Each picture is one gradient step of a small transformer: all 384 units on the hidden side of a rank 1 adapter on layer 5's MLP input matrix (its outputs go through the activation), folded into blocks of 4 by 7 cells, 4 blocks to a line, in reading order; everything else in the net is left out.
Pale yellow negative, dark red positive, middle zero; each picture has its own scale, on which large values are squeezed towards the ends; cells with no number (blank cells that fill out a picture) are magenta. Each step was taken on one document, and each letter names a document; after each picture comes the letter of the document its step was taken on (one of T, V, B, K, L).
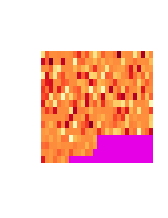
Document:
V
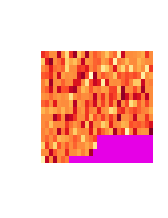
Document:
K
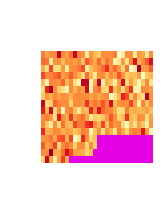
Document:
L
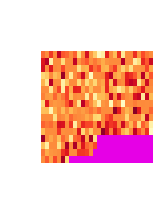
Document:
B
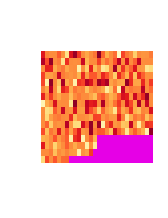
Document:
K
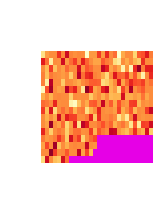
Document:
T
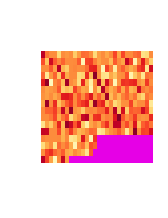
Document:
V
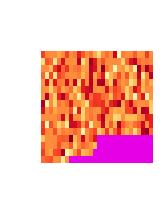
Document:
V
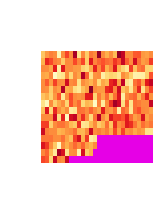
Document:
B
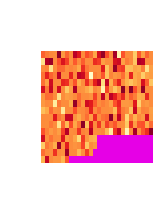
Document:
K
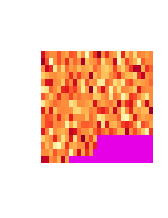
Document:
K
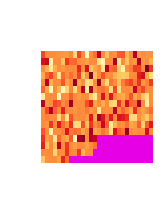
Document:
K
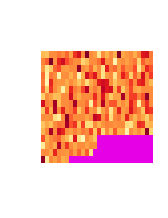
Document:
L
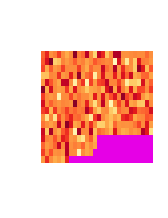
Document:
L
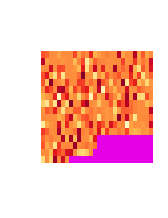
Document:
V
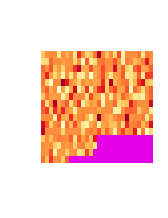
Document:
B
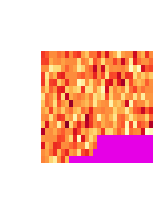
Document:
V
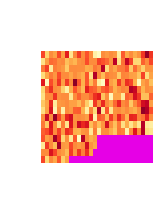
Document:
L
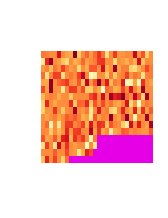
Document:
K
